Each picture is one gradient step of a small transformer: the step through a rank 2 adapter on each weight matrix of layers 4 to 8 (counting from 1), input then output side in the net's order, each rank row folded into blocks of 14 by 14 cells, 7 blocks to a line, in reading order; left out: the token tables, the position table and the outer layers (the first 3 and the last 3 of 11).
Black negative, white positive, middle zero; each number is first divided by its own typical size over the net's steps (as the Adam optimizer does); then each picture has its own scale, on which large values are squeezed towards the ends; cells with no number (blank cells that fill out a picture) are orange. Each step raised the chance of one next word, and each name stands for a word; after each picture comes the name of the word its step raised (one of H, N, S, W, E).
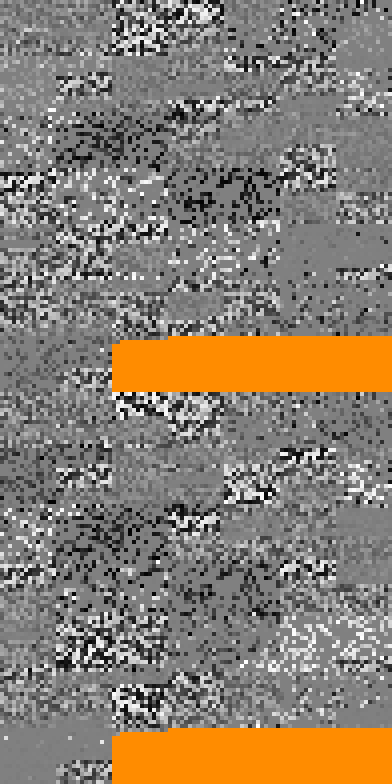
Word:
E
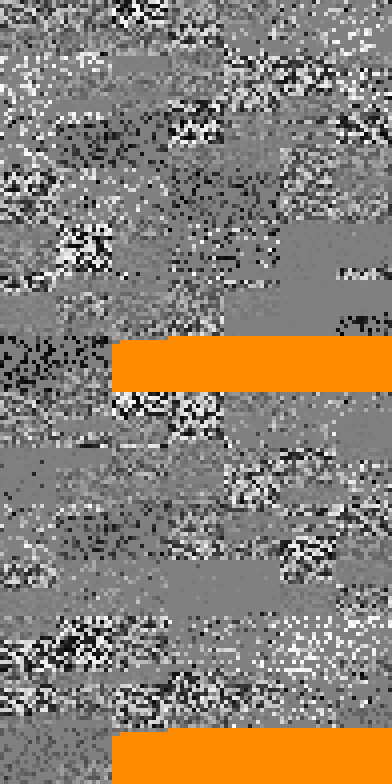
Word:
E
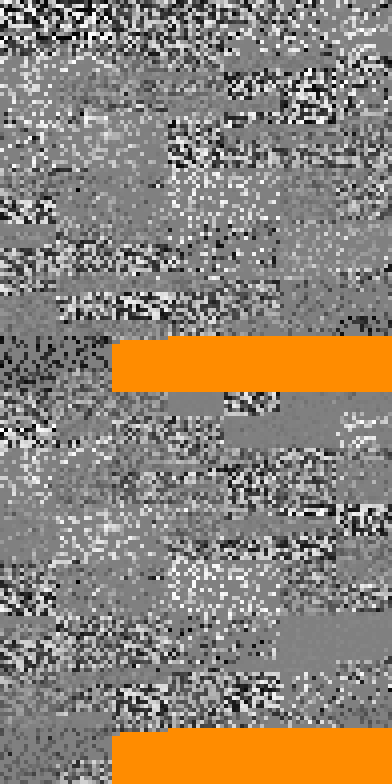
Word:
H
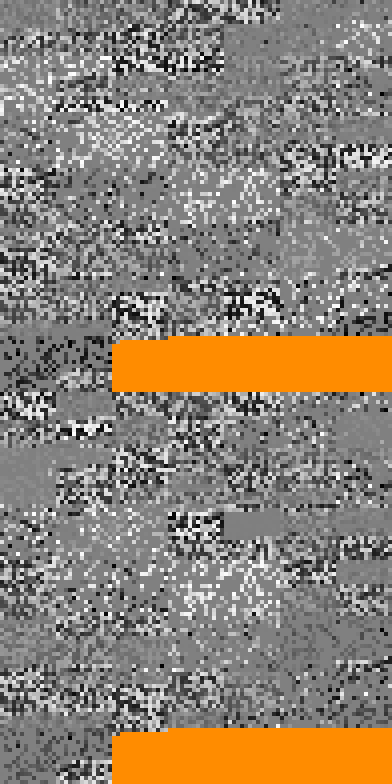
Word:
H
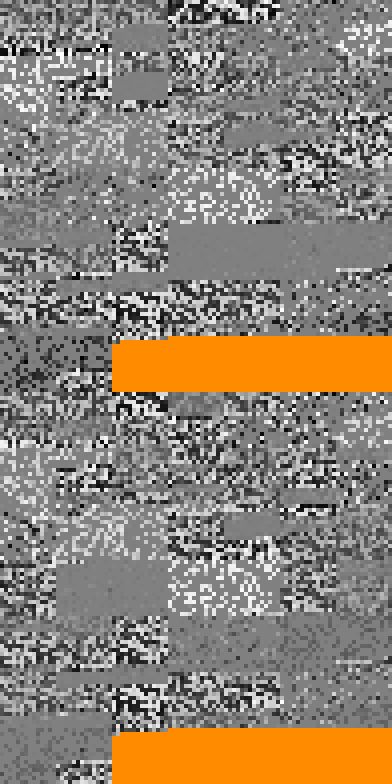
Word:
H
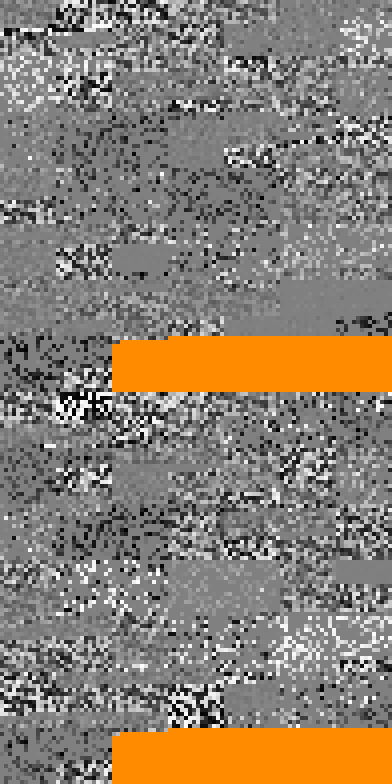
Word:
E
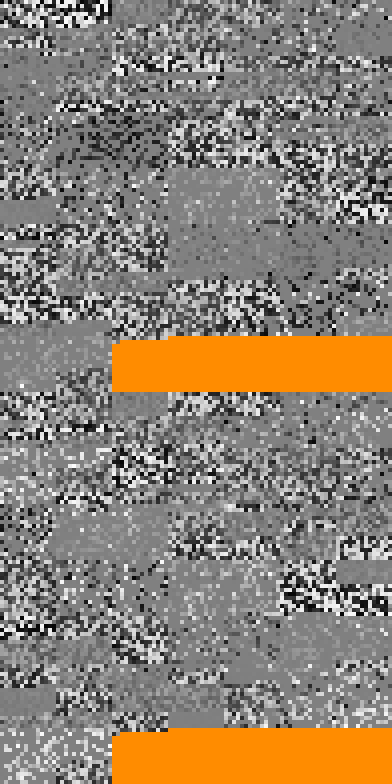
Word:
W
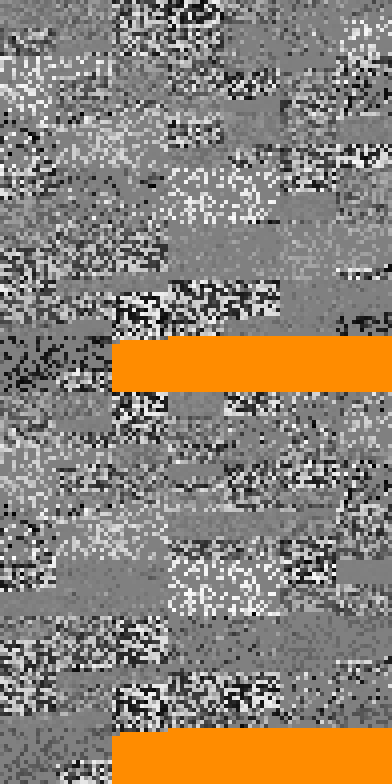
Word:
H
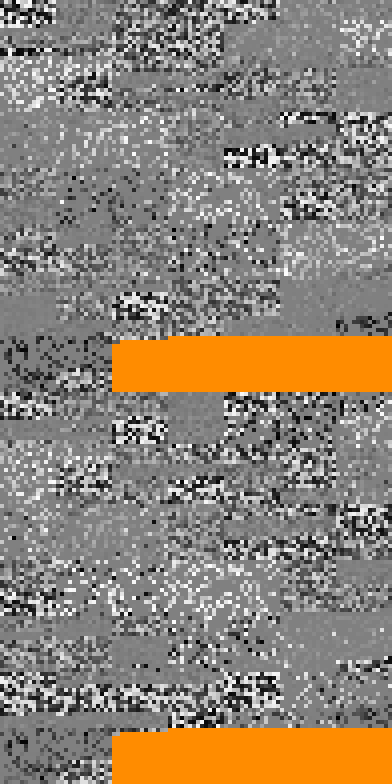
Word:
H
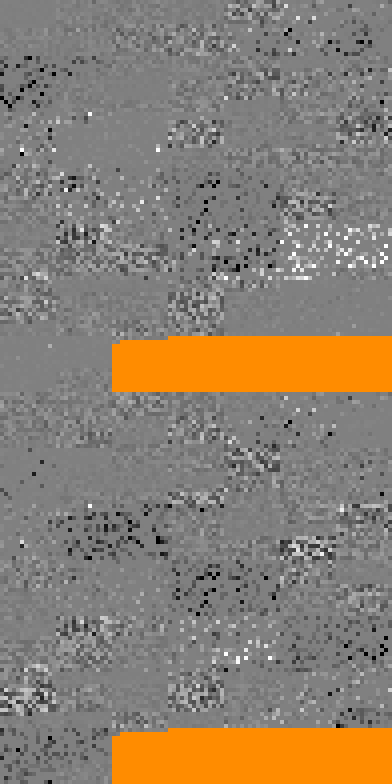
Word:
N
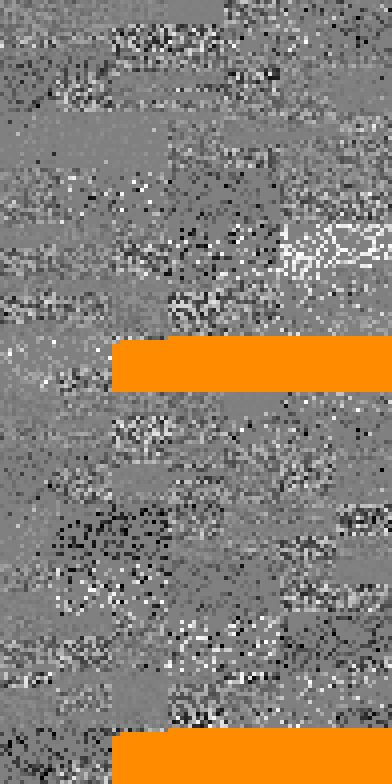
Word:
N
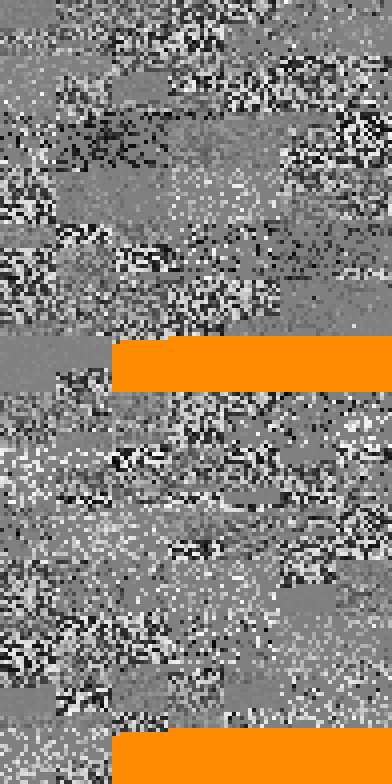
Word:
W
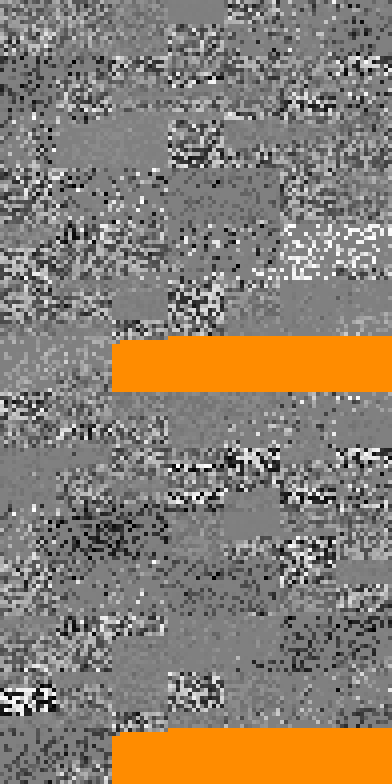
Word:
N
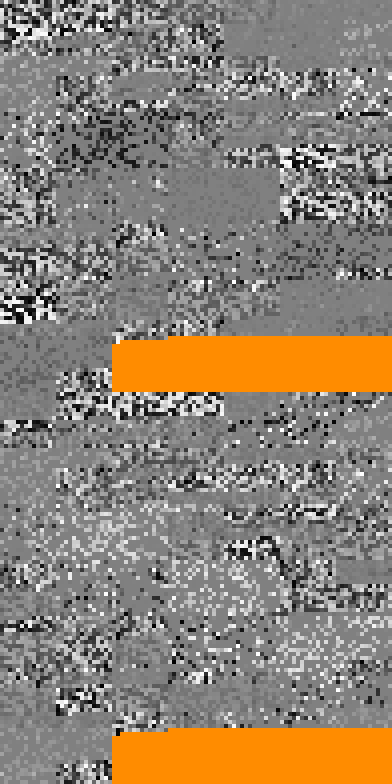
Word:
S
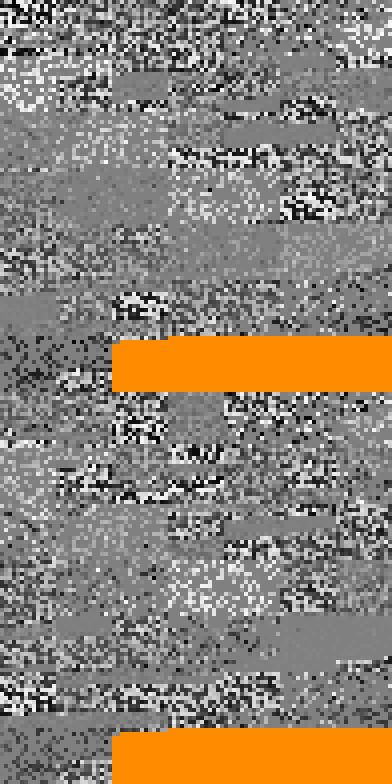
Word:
H
